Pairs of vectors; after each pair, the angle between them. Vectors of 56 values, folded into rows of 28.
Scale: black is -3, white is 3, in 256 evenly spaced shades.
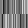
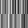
orthogonal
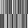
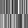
partly opposed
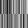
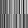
partly aligned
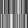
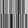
nearly opposite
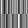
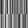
nearly opposite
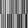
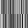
orthogonal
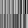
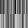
partly opposed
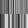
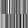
partly opposed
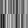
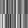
nearly opposite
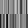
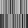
partly aligned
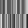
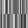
partly opposed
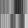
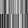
partly opposed
